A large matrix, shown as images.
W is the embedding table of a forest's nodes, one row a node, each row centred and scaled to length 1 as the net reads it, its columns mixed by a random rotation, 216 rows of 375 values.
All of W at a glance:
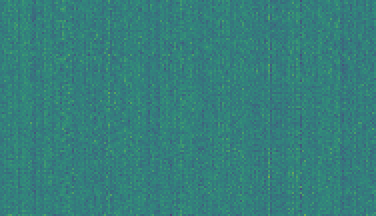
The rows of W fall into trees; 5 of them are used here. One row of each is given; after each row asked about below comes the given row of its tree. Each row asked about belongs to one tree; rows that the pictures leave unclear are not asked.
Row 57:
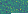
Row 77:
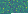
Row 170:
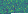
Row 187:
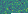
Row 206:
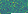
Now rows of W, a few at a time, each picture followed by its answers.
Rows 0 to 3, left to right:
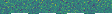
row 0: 77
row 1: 206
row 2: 187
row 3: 206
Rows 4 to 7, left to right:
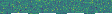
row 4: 77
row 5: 170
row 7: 77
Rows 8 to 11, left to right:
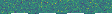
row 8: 77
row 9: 77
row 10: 170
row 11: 77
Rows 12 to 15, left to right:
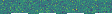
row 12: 57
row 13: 187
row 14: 57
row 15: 170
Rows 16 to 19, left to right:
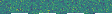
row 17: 187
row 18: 57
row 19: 57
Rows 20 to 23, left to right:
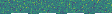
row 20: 77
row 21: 77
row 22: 77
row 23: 206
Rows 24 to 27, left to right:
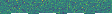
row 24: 187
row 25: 206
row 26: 77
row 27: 206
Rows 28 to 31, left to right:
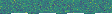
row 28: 206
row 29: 57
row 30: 170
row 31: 77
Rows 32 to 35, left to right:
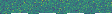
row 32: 187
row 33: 206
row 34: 77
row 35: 206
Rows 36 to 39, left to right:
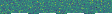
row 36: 187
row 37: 206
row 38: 77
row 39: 77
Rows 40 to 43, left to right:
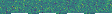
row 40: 57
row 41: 170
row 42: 57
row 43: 57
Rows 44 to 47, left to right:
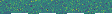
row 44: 57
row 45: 170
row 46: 57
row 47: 187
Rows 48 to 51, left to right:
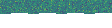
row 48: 57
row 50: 77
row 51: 170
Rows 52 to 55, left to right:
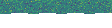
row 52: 170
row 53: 170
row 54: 206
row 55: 206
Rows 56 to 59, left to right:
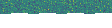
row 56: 77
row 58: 77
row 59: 77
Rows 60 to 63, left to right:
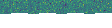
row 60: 77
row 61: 187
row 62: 206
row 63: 77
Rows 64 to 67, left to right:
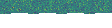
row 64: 57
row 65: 57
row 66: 206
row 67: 57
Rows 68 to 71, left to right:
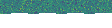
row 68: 57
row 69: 57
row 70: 57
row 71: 57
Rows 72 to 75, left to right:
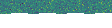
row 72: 187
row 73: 57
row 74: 57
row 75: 187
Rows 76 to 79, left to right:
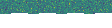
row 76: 57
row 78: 77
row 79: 57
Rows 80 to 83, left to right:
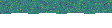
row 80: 57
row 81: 77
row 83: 187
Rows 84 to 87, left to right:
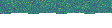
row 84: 170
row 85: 206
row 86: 77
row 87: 206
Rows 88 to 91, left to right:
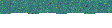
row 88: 206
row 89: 187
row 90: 57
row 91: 170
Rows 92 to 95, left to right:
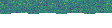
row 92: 206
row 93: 206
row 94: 170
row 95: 57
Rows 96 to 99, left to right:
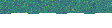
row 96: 206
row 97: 77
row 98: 57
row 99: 206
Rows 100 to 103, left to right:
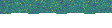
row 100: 187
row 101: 206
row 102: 206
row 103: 206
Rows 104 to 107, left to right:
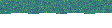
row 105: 77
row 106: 170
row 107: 187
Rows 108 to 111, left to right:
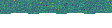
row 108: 206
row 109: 206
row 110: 206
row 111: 57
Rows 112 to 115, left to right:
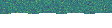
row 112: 77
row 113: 170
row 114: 77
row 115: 57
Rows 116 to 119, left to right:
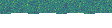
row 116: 206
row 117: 57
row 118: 206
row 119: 57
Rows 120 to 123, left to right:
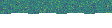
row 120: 77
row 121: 57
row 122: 206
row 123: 206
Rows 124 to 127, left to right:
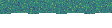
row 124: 206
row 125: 77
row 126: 77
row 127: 206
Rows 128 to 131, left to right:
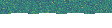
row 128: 77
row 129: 187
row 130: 77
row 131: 57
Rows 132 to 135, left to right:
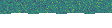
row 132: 187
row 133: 187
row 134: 57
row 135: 206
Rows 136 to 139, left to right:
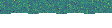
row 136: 206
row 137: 187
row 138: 77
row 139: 77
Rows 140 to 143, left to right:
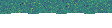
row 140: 187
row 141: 77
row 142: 187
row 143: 170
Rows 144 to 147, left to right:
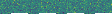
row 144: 206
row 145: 77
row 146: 77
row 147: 206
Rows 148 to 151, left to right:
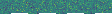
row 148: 57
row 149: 57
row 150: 77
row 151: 77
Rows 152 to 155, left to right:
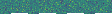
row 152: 57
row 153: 57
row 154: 206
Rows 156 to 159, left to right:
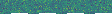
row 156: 187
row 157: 170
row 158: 57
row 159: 57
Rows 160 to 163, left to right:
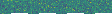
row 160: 170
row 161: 77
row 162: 57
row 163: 77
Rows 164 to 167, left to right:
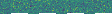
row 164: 77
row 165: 170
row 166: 170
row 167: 77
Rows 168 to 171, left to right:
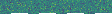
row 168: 187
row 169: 206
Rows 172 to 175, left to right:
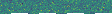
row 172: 187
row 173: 187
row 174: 170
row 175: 57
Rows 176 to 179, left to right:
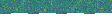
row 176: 57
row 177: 57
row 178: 57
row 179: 77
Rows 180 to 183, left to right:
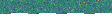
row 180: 170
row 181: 57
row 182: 57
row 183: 206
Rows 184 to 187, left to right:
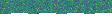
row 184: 77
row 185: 57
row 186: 187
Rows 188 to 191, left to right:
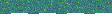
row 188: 77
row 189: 57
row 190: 77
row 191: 187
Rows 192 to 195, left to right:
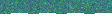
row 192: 187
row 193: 187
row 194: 77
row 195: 206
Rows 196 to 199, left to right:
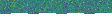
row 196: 206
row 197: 57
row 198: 206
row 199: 57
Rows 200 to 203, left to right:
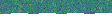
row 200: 187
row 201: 206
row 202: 187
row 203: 57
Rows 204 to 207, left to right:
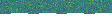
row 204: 57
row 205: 206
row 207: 77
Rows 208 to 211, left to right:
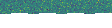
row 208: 187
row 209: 57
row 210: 77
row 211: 206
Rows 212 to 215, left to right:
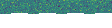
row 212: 206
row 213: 187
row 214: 170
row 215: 170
